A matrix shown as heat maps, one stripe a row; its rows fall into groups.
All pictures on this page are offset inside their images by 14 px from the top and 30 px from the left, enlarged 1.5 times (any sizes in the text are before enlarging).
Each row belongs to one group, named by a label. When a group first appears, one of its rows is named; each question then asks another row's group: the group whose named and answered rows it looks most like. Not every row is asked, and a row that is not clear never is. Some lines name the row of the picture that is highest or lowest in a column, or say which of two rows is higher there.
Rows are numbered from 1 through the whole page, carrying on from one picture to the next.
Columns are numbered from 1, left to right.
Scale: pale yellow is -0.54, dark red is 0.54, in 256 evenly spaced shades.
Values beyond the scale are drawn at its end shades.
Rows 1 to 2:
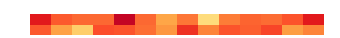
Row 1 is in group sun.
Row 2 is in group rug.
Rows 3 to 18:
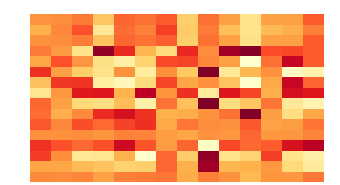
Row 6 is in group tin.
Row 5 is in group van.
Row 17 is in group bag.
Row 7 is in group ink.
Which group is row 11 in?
bag
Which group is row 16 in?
bag
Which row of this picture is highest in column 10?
6
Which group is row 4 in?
van
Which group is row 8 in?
bag
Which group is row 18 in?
van
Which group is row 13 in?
sun
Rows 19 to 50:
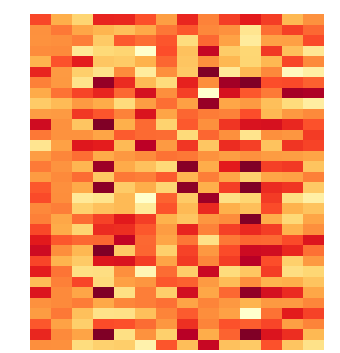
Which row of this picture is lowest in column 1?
31
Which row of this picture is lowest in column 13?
24
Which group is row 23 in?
ink
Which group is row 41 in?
tin
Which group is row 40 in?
sun
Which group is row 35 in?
tin
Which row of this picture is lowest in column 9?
26
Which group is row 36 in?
bag
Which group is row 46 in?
van
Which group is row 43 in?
bag
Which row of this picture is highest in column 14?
26
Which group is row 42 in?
rug
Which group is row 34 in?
van
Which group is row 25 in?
tin
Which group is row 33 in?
tin
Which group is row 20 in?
ink
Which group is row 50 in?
bag
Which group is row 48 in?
rug
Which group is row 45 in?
tin
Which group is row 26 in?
sun
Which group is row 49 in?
tin
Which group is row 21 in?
van
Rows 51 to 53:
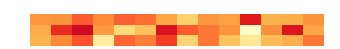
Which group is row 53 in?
van
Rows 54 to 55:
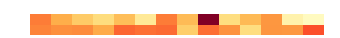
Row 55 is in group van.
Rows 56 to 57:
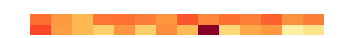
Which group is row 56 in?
rug
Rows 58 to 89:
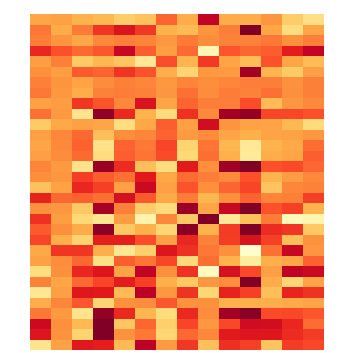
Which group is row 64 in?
rug
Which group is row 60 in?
rug
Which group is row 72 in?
tin
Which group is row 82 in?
sun
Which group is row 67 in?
tin
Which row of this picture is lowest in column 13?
77
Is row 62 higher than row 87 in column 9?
Yes
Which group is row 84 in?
sun
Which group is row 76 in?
tin
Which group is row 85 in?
van
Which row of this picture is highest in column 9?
77
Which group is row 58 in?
bag
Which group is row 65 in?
rug
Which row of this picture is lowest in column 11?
80
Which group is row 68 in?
bag
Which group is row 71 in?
van
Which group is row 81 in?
van
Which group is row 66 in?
sun
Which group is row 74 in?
sun
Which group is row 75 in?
sun
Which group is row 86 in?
tin
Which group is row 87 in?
tin
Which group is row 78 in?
tin
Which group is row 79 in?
rug
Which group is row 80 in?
ink
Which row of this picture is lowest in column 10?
77
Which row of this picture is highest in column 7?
80
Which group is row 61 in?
sun
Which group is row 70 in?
van
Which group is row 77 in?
bag
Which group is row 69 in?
van
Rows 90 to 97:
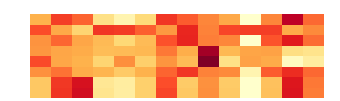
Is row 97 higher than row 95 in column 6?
No
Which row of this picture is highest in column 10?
91
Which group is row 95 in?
ink
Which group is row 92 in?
ink
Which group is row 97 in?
ink
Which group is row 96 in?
ink
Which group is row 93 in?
bag
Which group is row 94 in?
bag
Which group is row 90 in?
ink
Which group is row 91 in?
rug
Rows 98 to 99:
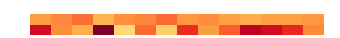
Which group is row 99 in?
tin
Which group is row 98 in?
van
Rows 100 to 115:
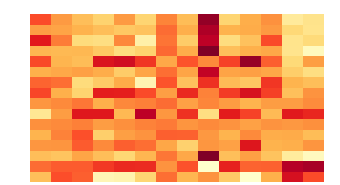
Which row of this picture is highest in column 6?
109
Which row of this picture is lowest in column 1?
109
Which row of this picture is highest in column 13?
114
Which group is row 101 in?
bag
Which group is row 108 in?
van
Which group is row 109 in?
sun
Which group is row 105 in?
bag
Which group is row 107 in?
rug
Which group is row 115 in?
ink
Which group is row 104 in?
rug
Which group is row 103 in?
bag
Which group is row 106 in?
bag
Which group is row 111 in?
van
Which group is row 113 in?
bag
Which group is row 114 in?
sun
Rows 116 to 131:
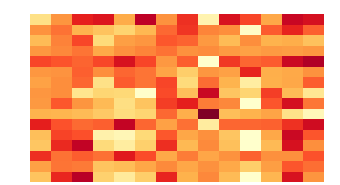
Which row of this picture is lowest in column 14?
125
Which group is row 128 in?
ink
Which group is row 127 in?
ink
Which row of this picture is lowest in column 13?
125
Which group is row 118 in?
van
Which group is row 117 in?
ink
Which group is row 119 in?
van
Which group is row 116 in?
sun
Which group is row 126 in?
sun
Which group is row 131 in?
ink
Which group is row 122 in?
van
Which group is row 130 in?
ink
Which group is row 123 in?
bag
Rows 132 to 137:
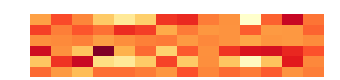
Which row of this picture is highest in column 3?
136
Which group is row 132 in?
ink
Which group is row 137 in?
rug
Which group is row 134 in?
van
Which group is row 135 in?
tin
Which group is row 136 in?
ink
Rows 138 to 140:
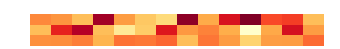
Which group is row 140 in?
van
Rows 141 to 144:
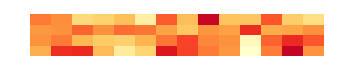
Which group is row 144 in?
ink
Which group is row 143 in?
ink
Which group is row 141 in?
bag
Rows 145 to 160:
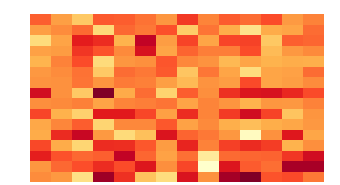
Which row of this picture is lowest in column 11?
156
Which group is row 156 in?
ink
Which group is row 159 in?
sun
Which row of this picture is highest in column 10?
160
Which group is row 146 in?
van
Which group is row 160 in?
tin
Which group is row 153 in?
van
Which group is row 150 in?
van
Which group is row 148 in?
sun
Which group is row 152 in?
tin
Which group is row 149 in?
van
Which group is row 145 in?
rug
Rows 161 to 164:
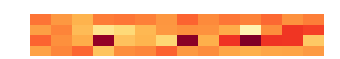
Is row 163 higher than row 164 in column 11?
Yes
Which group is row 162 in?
ink
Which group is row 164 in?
van
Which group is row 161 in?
rug
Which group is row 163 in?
tin
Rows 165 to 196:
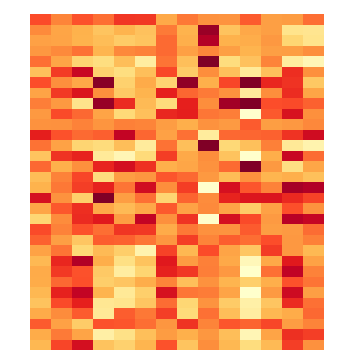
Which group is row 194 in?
rug
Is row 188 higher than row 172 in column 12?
No
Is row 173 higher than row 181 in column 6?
No
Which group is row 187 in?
bag
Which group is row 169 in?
bag
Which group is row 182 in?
tin
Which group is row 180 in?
van
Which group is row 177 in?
bag
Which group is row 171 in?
tin
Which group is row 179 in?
rug
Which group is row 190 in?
ink
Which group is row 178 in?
ink
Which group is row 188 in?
ink
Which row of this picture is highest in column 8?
171
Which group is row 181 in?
sun
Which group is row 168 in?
van
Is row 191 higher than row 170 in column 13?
Yes
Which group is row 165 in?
sun
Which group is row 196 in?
ink
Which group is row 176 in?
sun
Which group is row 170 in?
ink
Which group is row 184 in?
sun
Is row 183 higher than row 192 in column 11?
Yes
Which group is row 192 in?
ink
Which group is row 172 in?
ink
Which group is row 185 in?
sun
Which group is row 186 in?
rug
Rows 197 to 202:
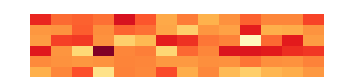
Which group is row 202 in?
van
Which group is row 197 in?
sun
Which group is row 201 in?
rug
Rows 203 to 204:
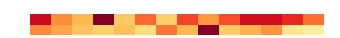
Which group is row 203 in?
tin
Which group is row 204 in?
bag
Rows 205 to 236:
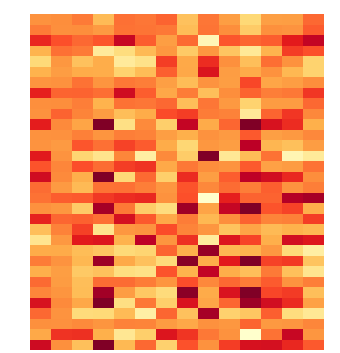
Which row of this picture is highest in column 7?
235
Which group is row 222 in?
sun
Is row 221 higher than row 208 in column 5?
Yes
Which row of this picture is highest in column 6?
226
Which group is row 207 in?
sun
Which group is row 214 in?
ink
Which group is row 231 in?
tin
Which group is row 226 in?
sun
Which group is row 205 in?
van
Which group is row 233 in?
bag
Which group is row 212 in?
sun
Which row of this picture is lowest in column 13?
218
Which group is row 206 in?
van
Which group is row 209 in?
bag
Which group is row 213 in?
van
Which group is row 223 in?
tin
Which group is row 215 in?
tin
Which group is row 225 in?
van
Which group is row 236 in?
tin
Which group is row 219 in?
sun
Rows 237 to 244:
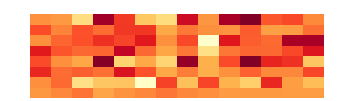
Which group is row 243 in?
bag
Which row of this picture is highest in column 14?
239
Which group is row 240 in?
sun
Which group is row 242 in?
sun
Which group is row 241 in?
tin
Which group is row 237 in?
tin
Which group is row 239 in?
sun
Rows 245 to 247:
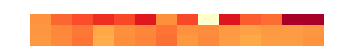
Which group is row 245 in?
sun
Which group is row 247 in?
van
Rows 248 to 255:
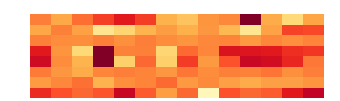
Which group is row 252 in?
tin
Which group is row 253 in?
rug
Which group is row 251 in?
tin
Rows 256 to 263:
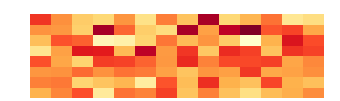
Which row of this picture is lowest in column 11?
258
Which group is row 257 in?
tin
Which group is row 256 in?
bag
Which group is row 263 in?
van
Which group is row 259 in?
sun
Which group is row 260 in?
rug
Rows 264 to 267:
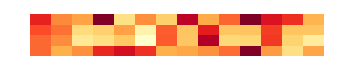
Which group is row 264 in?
tin
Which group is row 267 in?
rug
